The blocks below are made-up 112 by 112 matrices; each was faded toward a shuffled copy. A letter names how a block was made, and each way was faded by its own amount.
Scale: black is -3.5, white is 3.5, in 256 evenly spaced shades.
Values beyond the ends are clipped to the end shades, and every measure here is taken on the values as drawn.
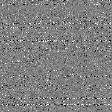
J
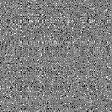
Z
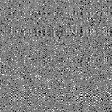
Z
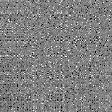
Z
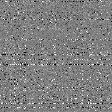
J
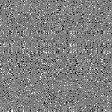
Z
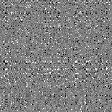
Z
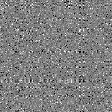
Z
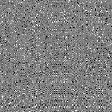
Z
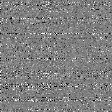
J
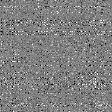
J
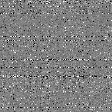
J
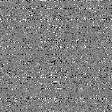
J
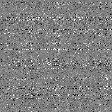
J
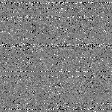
J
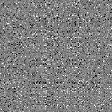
Z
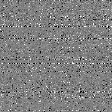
J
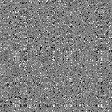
Z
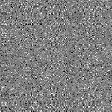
Z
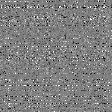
J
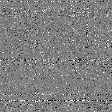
J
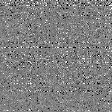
J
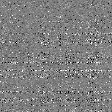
J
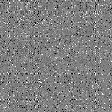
Z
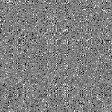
Z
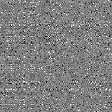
Z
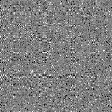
Z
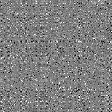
Z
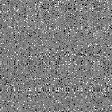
Z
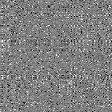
Z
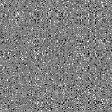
Z
